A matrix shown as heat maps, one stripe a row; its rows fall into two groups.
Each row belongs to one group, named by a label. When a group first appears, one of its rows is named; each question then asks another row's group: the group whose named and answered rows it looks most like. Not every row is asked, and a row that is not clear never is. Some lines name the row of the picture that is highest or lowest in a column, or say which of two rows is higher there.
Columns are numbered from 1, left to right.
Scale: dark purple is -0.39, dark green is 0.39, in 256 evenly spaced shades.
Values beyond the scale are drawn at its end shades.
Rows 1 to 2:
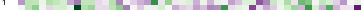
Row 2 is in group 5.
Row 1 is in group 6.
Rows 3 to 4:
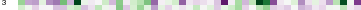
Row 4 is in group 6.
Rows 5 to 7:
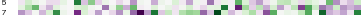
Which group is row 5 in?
5
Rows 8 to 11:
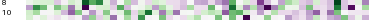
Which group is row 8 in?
5
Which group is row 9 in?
6
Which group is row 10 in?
6
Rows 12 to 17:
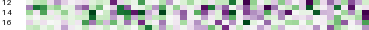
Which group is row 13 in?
6
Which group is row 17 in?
6
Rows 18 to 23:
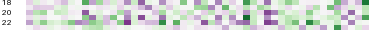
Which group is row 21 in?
5
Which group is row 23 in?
5
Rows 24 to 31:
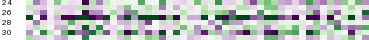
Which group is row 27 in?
6
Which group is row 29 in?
5
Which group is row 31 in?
6
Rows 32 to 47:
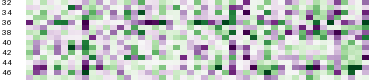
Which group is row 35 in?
5
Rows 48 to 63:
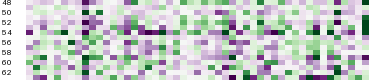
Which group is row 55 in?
5
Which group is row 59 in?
5
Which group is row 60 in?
6
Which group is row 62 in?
5
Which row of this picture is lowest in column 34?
59
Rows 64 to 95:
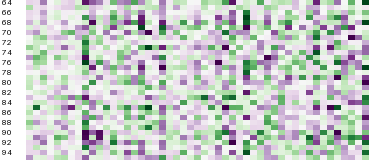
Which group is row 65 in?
6
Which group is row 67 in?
5
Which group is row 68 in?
5
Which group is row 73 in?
6
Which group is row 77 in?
5
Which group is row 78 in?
5
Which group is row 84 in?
5
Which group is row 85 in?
6
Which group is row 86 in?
6
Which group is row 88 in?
6
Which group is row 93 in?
5
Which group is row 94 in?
5
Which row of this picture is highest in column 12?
85
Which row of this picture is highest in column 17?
69
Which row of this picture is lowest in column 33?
91
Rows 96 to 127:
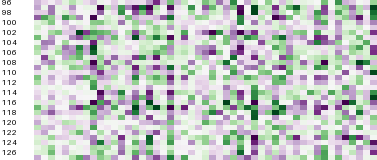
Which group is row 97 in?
5
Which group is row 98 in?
5
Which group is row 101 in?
6
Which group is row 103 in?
6
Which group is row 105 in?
6
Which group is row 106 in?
6
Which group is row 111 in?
6
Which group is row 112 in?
6
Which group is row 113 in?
5
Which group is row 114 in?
5
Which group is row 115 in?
5
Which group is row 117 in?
6
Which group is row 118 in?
6
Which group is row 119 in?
5
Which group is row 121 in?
6
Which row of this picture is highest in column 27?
102
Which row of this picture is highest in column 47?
108
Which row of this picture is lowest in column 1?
99
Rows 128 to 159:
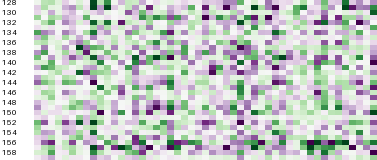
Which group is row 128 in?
5
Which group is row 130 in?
5
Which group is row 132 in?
5
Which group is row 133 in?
5
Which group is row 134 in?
6
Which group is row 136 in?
6
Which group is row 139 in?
6
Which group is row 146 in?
5
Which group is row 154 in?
6
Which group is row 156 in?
5
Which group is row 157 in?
5
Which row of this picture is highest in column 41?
156
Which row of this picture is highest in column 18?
139
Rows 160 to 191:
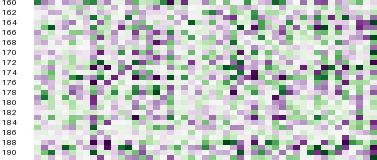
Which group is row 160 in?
6
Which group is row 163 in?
5
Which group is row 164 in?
5
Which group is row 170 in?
5
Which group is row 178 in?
6
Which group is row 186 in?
5
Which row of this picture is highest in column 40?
190
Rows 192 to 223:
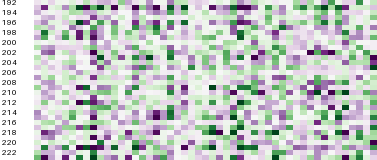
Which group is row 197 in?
6
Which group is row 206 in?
6
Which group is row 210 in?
5
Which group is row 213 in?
5
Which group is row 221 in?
6
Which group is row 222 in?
6
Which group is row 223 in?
6
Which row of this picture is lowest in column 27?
218
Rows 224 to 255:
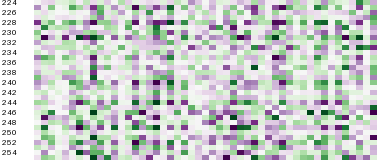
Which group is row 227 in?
5
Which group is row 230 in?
6
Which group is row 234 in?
6
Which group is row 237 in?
5
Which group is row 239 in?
6
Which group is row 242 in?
6
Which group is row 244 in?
6
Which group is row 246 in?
5
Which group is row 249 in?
6
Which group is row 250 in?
6
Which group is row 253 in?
6
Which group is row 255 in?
5
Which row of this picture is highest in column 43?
246
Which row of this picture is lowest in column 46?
255
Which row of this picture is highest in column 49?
245
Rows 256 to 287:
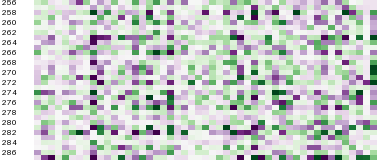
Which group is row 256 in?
6
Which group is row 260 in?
6
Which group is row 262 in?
6
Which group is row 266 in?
6
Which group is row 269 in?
5
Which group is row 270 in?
5
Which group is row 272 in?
5
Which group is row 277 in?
6
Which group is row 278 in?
6
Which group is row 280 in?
5
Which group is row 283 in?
5
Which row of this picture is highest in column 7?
282
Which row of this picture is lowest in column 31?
282
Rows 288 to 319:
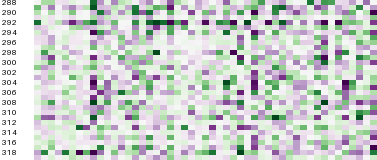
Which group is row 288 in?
5
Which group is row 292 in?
6
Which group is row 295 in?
5
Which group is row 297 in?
5
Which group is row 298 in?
6
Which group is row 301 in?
6
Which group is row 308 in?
5
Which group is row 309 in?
5
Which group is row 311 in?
6
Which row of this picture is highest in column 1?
292
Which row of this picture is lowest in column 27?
311
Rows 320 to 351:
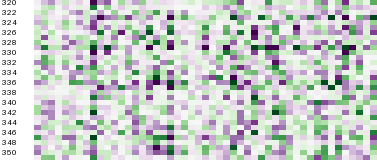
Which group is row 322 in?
6
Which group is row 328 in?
6
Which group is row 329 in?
5
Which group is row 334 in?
6
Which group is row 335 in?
6
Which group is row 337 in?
5
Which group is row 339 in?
5
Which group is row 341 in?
6
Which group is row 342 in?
6
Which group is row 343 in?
5
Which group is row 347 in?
6
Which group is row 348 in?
6
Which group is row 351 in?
5
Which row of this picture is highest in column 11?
329
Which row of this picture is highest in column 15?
334
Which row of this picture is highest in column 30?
326
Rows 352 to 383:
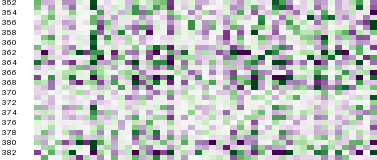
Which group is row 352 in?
6
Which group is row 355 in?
5
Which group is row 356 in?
5
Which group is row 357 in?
5
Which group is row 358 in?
5
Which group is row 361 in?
6
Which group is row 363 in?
5
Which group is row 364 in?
6
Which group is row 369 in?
5
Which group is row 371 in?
5
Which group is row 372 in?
5
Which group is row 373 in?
6
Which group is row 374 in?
5
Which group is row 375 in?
6
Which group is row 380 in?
6
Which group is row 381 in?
5
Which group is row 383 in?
6
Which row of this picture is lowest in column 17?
358
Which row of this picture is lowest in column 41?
364
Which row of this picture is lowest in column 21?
362
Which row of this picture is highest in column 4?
380
